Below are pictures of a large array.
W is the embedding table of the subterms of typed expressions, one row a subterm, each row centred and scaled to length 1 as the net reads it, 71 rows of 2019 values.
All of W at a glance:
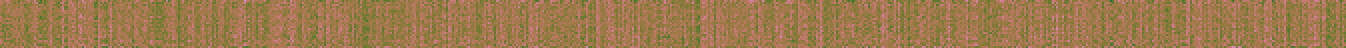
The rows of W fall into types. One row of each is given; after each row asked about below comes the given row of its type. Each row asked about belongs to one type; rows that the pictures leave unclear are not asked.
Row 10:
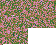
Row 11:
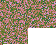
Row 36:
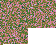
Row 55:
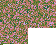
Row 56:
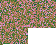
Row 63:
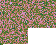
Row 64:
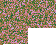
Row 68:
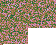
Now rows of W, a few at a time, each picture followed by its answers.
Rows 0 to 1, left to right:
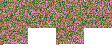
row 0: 64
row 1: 11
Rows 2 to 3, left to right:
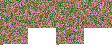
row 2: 64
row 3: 10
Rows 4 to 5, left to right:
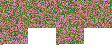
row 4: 68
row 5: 10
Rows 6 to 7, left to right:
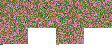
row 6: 55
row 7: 68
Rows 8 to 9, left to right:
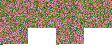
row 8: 55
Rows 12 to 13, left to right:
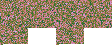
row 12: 36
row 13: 55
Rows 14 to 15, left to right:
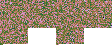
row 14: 63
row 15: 56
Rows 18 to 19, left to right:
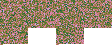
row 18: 36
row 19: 68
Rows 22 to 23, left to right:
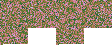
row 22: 36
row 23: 11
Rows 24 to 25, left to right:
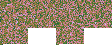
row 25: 64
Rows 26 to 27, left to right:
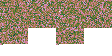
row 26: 68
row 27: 10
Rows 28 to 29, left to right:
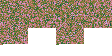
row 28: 68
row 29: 55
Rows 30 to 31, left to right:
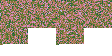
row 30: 56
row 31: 63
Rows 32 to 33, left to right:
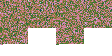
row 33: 55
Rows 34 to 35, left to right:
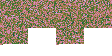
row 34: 10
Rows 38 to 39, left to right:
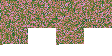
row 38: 56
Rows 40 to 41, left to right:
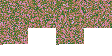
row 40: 68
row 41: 10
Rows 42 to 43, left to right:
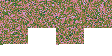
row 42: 63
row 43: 11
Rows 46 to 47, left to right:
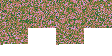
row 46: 36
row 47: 11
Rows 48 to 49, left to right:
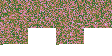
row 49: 64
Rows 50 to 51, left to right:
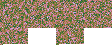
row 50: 10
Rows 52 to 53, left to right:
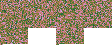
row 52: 36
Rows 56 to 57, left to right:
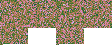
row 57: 10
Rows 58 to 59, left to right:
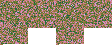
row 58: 55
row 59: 68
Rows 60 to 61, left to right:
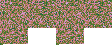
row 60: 63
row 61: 63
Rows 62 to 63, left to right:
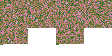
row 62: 64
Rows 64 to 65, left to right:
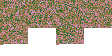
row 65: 68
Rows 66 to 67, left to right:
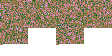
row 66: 56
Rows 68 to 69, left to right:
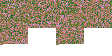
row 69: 10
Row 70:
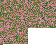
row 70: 55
